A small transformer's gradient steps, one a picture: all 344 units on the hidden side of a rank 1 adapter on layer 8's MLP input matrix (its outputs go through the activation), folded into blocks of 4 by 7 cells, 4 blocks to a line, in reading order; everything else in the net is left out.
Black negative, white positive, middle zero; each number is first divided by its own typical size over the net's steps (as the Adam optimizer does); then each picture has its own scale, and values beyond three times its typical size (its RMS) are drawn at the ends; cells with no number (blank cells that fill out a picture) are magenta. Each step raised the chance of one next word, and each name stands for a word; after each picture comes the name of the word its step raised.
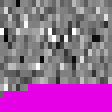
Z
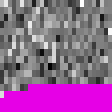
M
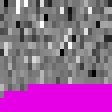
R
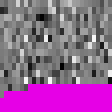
R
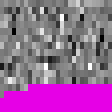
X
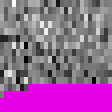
M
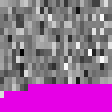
M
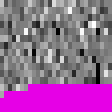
Z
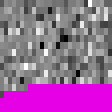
Z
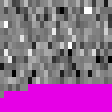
X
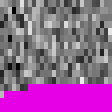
M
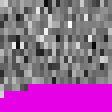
M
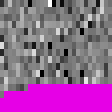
Z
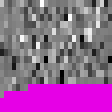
X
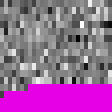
Z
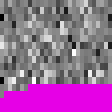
X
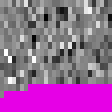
X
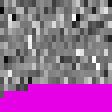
Z
